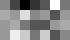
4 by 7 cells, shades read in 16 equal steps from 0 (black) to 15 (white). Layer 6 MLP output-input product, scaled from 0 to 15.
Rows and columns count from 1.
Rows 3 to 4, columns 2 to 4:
10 7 5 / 14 12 7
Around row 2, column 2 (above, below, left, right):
4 10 10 13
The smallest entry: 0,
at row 1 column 3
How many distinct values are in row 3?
4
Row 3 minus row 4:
0 -4 -5 -2 -7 4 2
